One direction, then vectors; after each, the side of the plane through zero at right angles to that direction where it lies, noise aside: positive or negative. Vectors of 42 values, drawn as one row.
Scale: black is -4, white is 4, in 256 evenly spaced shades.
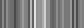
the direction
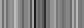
negative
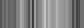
positive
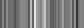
positive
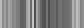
negative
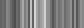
positive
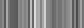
positive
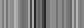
negative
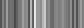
positive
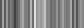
positive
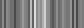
positive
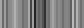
negative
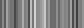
positive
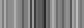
negative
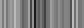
negative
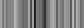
negative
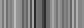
negative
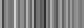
negative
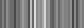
positive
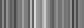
positive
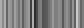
negative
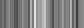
positive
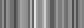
positive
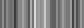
positive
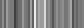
positive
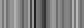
negative
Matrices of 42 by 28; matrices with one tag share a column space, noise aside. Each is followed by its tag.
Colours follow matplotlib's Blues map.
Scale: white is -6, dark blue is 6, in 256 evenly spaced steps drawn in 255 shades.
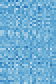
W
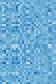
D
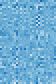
W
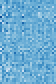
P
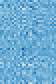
W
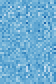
P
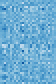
D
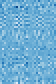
W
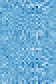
W
